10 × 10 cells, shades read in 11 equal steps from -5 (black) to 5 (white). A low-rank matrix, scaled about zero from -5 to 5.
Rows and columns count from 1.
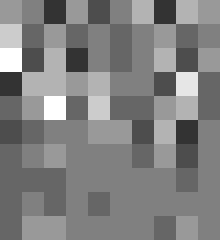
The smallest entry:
-3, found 5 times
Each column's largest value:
5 2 5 1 3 1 2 2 4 1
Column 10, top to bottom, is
1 0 1 -1 -1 0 0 0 0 0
